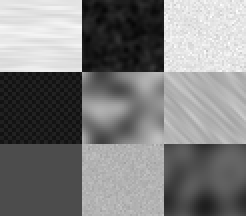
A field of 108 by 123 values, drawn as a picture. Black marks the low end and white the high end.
The table splits into 3 rows of 3 panels. Panel 1,1: very high, streaked across, faint in contrast. Panel 1,2: very low, blotchy, faint in contrast. Panel 1,3: very high, fine-grained, faint in contrast. Panel 2,1: very low, checkered, faint in contrast. Panel 2,2: middling, smooth, strong in contrast. Panel 2,3: high, slanting down to the right, faint in contrast. Panel 3,1: low, flat. Panel 3,2: high, fine-grained, faint in contrast. Panel 3,3: low, smooth.
